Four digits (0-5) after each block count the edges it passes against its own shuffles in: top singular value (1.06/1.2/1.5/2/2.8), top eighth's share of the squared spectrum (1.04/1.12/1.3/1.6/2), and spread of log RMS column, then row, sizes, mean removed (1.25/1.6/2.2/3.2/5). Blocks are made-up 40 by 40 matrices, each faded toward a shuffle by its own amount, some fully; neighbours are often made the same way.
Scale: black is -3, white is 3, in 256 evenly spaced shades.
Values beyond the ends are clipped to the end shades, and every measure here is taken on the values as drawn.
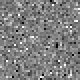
0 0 0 0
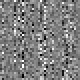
2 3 3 0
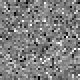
0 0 0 0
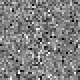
0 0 1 0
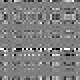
4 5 2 4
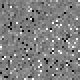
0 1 0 0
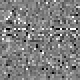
3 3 1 2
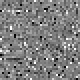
2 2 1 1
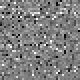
3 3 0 1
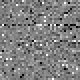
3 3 0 1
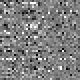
3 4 2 2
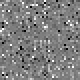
1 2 1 0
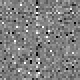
3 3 1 0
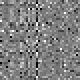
4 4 1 1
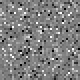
2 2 0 0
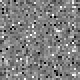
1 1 1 0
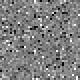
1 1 0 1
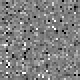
1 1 1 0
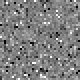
0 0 0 0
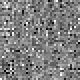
3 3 1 1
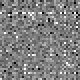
3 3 1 2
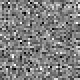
2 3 1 1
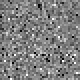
1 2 0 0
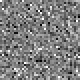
2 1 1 0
